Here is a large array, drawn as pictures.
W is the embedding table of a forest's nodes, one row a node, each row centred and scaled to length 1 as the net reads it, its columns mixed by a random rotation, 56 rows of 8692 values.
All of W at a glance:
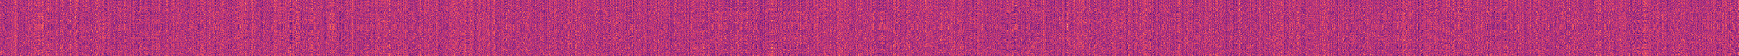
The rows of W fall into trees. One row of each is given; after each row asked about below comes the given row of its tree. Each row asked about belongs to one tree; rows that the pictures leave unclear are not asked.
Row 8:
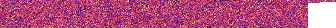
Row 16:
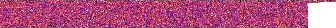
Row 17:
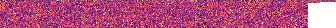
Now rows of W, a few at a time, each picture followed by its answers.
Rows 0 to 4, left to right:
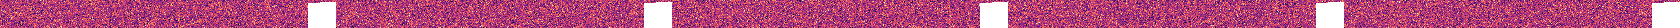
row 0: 8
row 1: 8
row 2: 16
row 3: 8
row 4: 8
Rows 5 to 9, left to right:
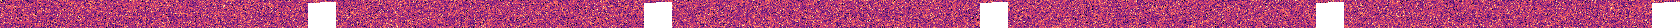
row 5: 16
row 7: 17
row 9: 8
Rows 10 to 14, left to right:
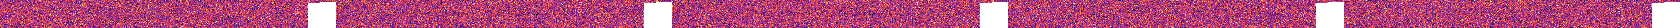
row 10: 8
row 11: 17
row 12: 17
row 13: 16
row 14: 16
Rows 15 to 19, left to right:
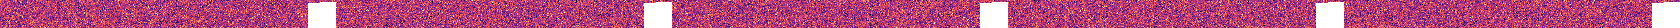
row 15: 8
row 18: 16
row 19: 17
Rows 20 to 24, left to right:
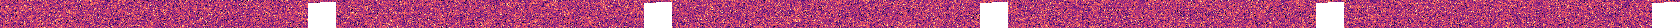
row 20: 8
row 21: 8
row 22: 17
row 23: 17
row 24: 16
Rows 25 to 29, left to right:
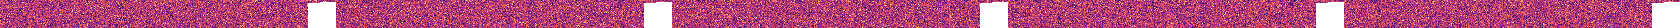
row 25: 16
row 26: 16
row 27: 16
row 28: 16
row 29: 16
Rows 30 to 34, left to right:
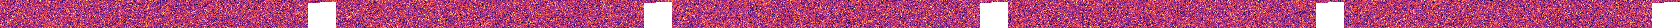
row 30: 8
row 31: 8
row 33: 17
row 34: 8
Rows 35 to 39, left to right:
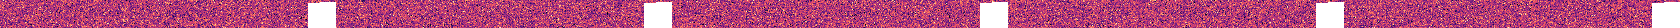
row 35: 17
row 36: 16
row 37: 17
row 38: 17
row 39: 16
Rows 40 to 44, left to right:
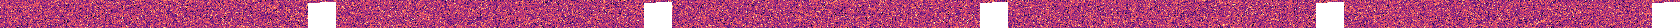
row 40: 16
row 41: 8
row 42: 17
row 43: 17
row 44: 8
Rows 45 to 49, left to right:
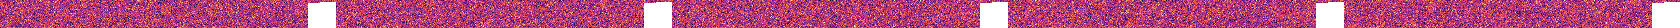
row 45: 8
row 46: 8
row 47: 8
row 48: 8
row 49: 17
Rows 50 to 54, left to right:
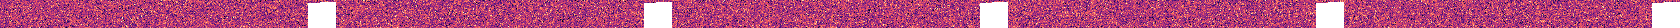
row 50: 16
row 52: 16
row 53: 8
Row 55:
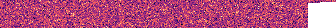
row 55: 8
